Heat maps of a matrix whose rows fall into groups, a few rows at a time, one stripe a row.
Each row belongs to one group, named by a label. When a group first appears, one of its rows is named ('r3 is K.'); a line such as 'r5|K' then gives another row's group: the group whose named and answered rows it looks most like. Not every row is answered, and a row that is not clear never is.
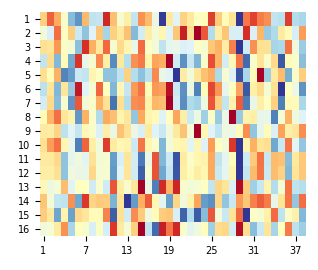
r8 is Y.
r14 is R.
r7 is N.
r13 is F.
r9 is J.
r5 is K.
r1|Y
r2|J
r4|N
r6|N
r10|Y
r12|K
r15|N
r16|F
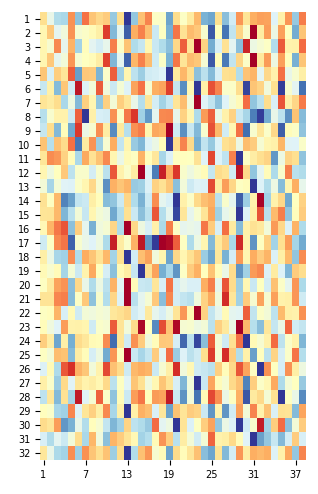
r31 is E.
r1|R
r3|J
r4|R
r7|J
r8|E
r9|N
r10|J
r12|F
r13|E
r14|K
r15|K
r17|F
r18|R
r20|E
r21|E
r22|J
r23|F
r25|E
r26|F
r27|N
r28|N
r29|R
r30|K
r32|R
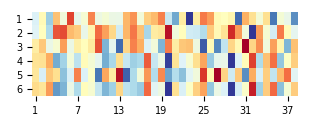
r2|F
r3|R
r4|K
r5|E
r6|K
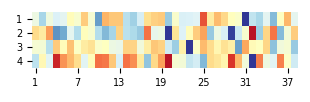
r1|E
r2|K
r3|N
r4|F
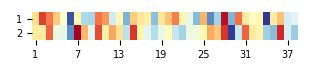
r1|Y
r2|Y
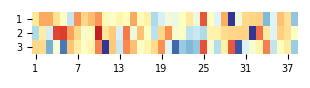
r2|F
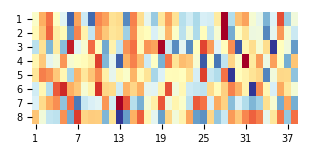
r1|Y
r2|Y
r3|N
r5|Y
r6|F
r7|E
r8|R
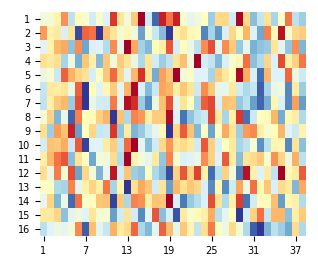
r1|F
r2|J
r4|J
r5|F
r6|E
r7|E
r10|E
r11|E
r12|J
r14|N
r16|E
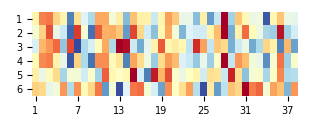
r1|Y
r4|Y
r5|F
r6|R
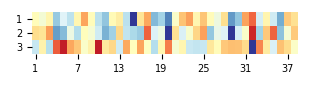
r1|K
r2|K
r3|F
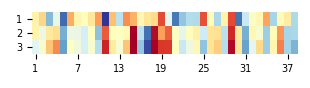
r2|F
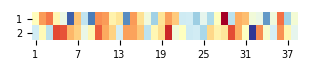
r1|Y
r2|F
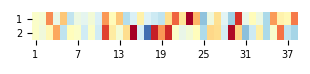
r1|J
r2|F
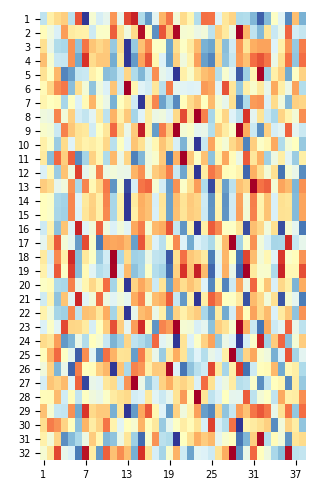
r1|E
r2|F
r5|K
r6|E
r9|F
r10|N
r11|J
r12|N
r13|R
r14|R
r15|R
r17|Y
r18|J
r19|J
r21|N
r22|R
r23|F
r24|K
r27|E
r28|J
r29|R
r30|Y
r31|K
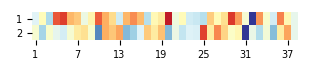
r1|F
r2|E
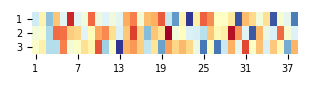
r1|N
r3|R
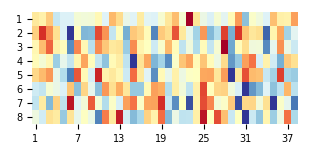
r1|J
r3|Y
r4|K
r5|Y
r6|E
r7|N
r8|E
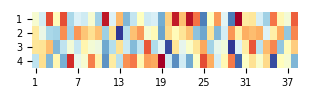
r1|J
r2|R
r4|N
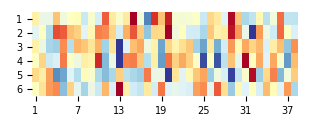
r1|F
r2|F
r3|R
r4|R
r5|K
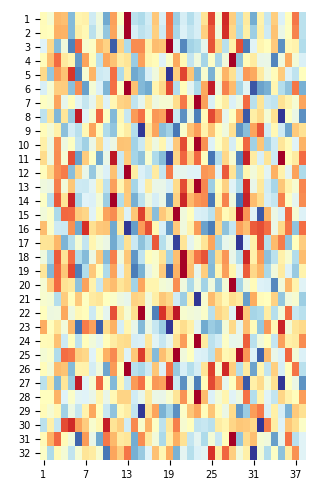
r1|E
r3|N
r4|Y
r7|J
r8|N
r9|K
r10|J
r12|E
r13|J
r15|F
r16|R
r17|K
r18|J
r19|J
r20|Y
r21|N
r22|F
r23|J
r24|J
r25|F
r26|E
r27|N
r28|J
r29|K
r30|F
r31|Y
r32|E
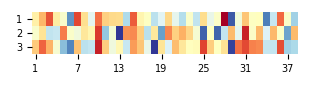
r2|R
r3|Y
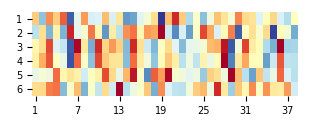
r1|J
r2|N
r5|F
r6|E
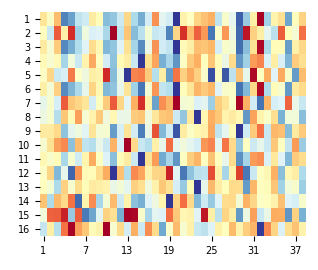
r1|K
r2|J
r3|K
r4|K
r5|R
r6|K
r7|F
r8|N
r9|K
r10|E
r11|K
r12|N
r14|J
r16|F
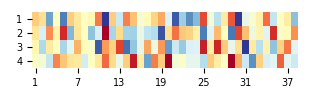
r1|N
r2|J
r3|E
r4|F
